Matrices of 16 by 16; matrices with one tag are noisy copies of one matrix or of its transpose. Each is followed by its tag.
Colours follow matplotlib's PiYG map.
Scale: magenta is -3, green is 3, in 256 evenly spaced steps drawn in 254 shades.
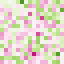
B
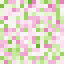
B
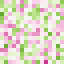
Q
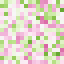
B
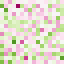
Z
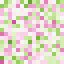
B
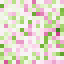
Z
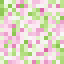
Q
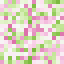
Z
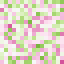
Z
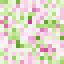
Q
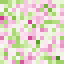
Q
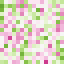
Q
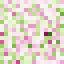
Z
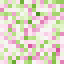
Z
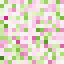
B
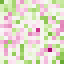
Q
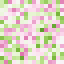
B
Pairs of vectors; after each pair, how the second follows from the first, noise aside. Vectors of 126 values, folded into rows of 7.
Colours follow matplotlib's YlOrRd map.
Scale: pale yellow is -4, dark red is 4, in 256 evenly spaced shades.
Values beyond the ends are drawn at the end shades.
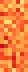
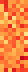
wrapped around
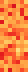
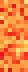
copied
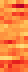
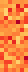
shuffled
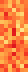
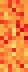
negated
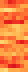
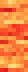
negated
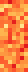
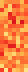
shuffled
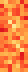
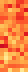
shuffled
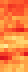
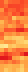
copied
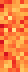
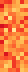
copied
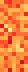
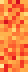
shuffled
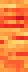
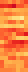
negated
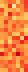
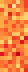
copied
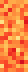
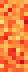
copied
